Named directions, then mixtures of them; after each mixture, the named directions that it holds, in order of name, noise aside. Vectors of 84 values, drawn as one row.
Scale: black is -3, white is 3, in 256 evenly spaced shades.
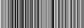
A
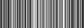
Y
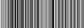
A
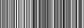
A, Y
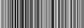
A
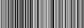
A, Y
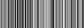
A, Y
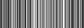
Y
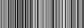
A, Y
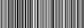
A, Y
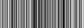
Y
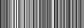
A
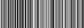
A, Y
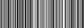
A, Y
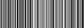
A, Y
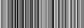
A
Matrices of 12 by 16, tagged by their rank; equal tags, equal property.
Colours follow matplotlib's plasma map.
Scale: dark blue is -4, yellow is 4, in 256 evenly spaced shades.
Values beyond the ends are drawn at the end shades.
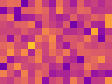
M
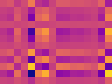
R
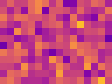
M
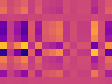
R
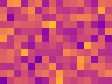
M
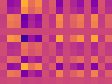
R
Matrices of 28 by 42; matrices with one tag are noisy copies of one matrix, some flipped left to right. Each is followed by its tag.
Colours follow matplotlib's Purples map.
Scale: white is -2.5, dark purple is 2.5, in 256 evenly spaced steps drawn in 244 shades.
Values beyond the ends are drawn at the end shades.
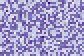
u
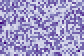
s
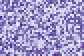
s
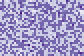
u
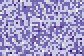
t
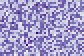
u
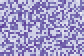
u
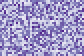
t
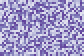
u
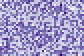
t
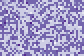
s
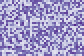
t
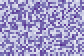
u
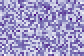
u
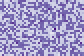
u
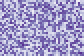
u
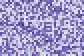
t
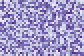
u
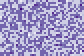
u
